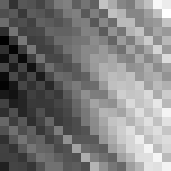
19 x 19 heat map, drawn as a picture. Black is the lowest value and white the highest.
Grain: diagonal, down to the right. Slope: up to the right. Ninth with the lowest average: middle left.
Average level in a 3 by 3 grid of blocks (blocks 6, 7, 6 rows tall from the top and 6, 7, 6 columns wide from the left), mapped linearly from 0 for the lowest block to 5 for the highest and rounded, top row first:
1 2 4 | 0 2 4 | 1 2 5
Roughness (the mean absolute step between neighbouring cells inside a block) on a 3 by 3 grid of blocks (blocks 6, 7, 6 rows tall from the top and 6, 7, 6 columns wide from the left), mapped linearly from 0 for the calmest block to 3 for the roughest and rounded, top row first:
2 1 3 | 2 0 1 | 1 2 1
